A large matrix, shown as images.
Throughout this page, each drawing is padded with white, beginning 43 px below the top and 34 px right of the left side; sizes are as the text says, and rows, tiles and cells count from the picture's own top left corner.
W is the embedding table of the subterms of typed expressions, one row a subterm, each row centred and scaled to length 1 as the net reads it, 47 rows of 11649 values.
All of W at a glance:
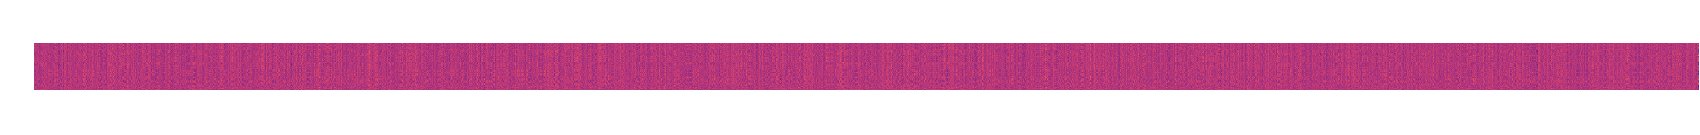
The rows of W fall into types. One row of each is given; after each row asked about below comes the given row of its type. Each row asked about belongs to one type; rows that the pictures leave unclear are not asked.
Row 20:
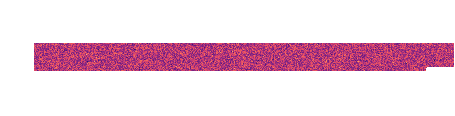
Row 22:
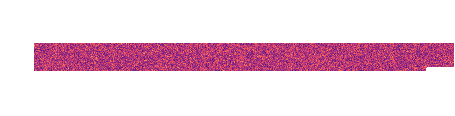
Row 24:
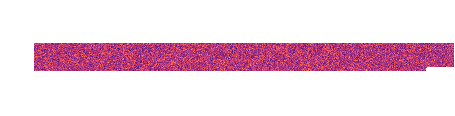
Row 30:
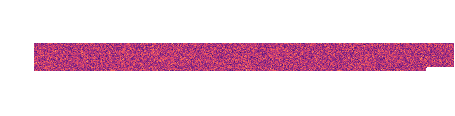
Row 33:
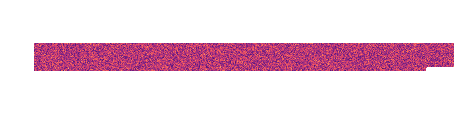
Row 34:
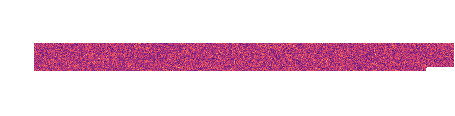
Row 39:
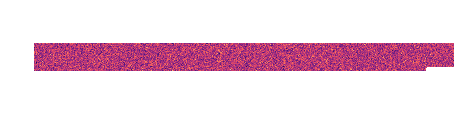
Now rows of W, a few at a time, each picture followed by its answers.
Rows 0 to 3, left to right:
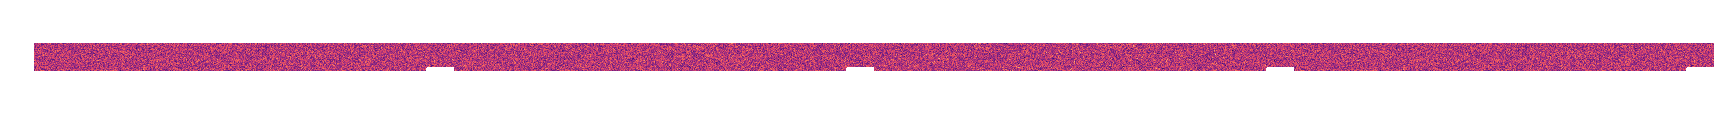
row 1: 22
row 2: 34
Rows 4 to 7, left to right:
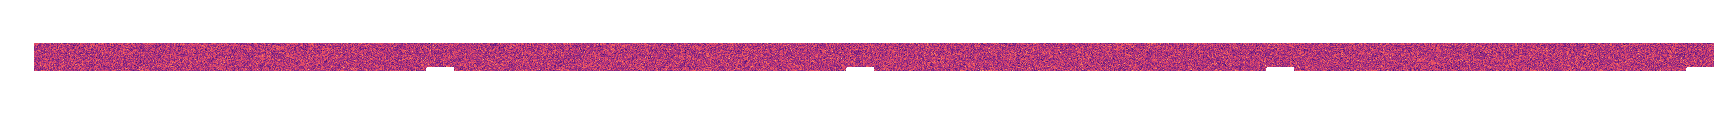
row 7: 24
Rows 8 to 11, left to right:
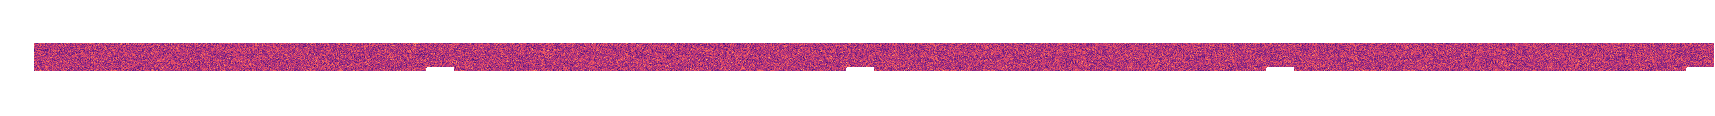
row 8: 24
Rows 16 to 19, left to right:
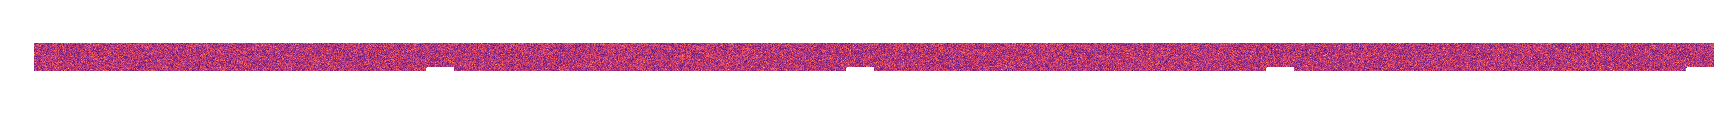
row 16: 33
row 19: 24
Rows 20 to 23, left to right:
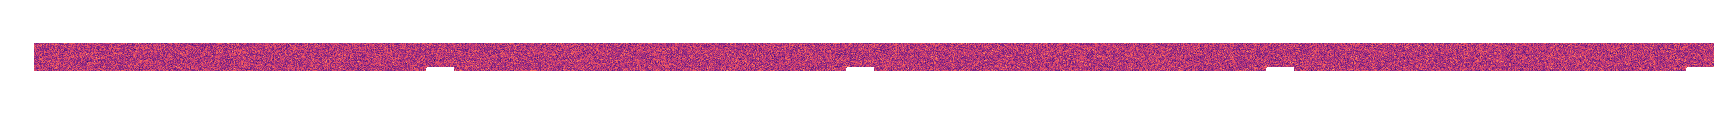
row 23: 22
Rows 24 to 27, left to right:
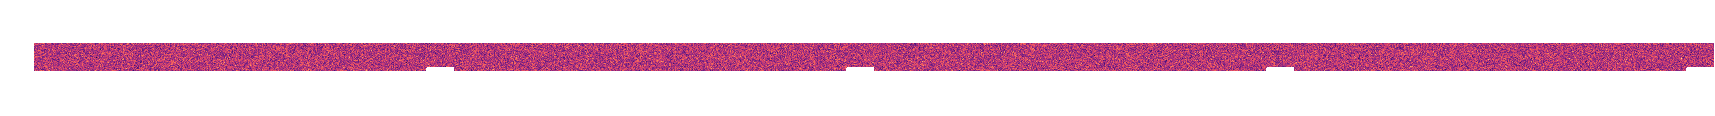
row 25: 22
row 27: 30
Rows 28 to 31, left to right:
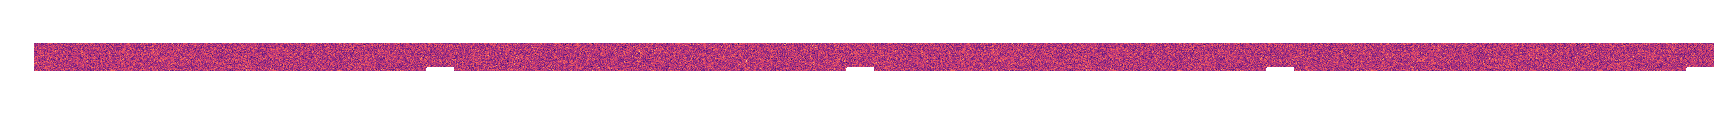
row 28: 30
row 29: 39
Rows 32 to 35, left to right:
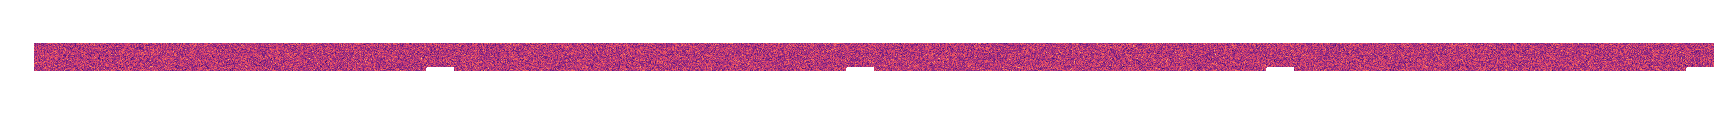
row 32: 30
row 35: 33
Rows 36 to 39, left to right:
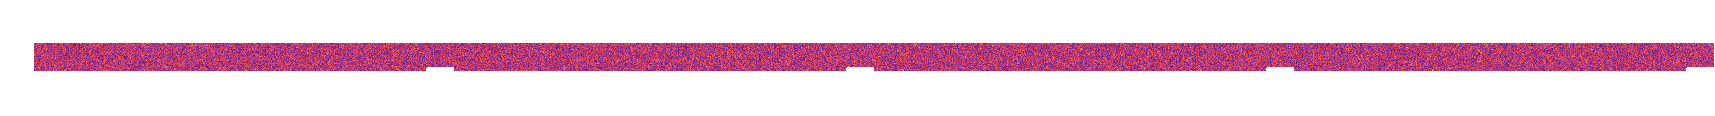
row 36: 33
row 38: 39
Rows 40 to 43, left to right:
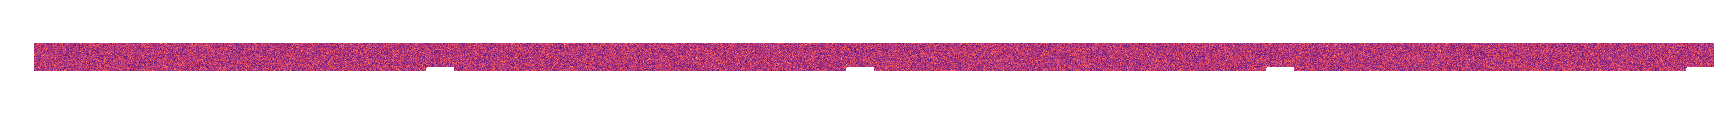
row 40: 33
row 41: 22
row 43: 24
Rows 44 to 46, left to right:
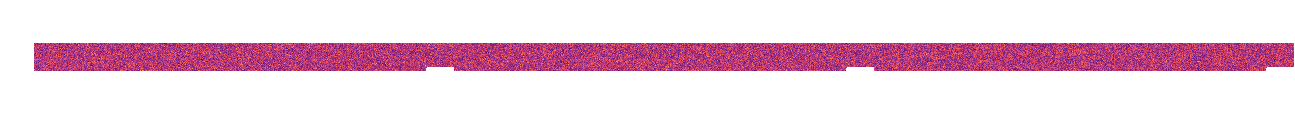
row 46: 20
